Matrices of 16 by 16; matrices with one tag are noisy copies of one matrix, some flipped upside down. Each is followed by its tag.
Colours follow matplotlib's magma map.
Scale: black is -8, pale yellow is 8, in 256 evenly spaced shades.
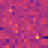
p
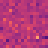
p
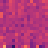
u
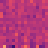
u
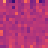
u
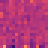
u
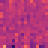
u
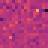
p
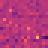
p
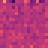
u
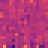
u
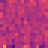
u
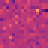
p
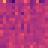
u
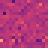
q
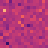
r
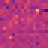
p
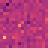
r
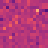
p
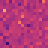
r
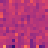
u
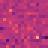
p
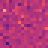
r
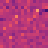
p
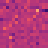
p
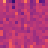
u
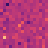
r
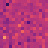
r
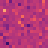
r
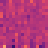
u
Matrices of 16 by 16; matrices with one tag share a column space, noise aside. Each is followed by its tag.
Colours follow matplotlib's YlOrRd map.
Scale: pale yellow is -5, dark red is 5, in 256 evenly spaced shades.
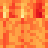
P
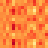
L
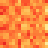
L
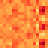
L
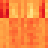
P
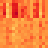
P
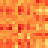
L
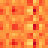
L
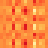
L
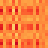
L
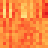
P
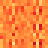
L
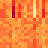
P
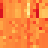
P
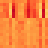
P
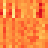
P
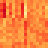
P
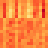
P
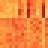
P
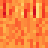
P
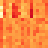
P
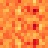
L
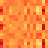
L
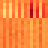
P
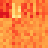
P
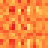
L
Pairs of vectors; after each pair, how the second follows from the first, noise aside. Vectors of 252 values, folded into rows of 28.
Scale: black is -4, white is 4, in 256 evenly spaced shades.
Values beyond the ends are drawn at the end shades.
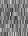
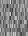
sign-scrambled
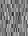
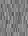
shrunk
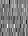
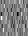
shuffled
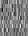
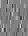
partly zeroed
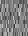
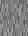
shrunk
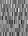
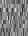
shuffled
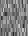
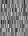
shuffled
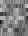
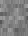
shrunk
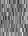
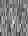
shuffled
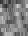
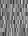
shuffled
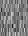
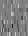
partly zeroed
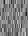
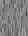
shrunk
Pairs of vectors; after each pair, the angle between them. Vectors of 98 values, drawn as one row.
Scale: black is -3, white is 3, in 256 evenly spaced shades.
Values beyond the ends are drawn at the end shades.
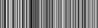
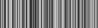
nearly parallel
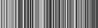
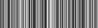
partly opposed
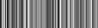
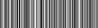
orthogonal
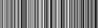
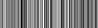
nearly parallel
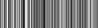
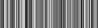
partly opposed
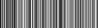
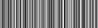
orthogonal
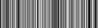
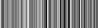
orthogonal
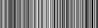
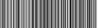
partly opposed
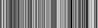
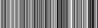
nearly opposite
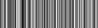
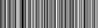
nearly parallel
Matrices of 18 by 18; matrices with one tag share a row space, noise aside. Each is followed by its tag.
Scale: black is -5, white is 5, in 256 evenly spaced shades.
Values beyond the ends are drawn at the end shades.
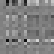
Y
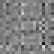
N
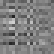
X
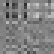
Y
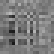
X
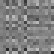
Y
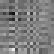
X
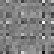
N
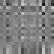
N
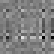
N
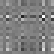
N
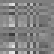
X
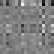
N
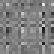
N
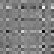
N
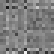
Y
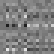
Y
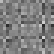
N
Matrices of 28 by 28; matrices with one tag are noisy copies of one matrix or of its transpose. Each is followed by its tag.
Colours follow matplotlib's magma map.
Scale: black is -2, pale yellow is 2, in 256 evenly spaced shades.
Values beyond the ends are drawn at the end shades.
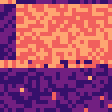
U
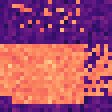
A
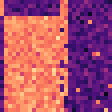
U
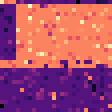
U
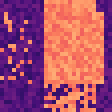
A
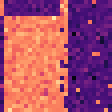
U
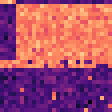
U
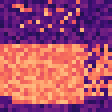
A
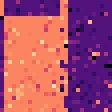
U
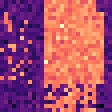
A
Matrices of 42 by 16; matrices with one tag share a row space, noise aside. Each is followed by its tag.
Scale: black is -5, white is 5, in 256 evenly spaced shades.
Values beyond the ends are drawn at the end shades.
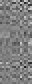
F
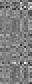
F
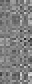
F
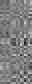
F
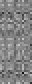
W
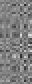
F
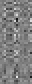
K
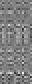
W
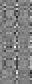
K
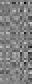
F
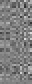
F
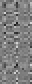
K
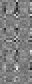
K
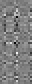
K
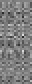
W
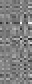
F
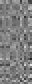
F
